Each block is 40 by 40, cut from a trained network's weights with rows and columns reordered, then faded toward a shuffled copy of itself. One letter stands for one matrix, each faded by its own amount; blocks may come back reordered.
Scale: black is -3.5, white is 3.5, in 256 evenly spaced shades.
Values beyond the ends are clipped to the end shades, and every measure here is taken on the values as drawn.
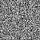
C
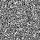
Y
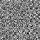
C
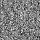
Y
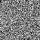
Y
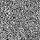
C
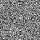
C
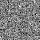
Y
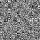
C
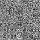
C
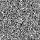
Y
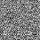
C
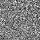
Y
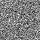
Y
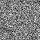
Y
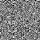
C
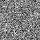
Y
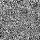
C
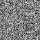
C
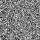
Y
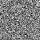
Y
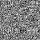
C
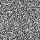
Y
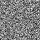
Y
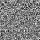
C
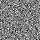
Y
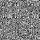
C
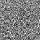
C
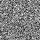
Y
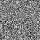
C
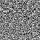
C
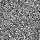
Y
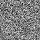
Y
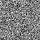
Y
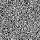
Y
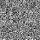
C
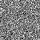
Y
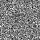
Y
